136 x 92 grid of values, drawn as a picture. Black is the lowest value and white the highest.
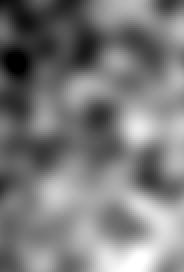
Mirror symmetry: none. Ninth with the highest average: bottom right. Slope: up to the bottom right. Average level on the scale: 50%. Ninth with the lowest average: top left. Lone odd cells: none.
